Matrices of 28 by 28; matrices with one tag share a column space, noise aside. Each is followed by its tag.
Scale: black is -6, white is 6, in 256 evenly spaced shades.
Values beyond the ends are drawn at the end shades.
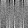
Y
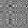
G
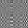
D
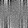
Y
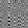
D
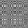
G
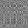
G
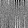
Y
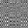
D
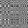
G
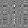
G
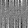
Y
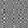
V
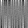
Y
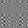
D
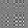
D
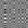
V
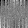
Y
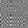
D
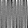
Y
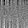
Y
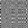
V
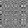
G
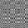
V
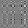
G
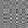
V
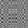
V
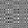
V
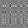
G
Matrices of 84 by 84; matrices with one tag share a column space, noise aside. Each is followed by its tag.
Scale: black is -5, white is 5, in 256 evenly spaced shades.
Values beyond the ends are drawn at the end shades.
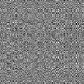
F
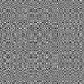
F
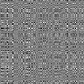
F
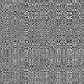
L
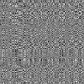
L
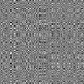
F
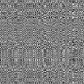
L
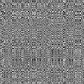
L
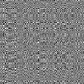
F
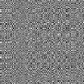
F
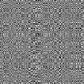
F
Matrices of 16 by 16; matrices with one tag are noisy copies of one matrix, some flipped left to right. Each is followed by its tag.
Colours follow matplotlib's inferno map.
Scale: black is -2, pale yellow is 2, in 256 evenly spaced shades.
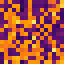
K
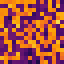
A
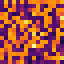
A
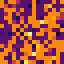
K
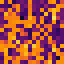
K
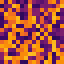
K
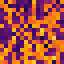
K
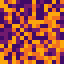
K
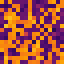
K
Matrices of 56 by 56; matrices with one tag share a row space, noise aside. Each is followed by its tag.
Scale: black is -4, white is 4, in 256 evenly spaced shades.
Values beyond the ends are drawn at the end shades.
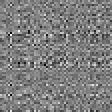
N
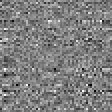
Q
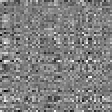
Q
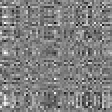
Q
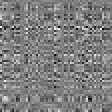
Q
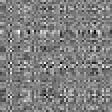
N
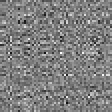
N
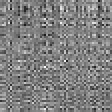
N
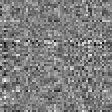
Q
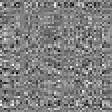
Q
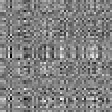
N
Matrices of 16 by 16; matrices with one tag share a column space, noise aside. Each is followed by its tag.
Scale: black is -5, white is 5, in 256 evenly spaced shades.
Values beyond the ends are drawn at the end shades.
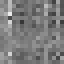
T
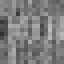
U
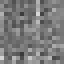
T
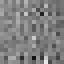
T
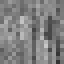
U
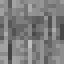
U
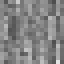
U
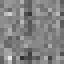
T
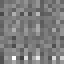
T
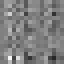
T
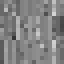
U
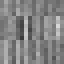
U
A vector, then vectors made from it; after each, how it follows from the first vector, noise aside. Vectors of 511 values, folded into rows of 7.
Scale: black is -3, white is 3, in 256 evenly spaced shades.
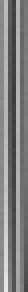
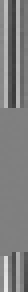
partly zeroed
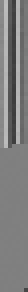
partly zeroed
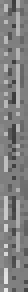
partly zeroed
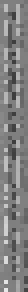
partly zeroed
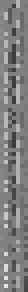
partly zeroed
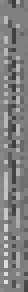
partly zeroed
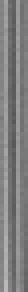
shrunk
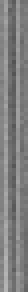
shrunk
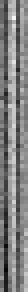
negated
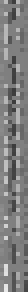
partly zeroed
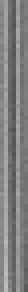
shrunk
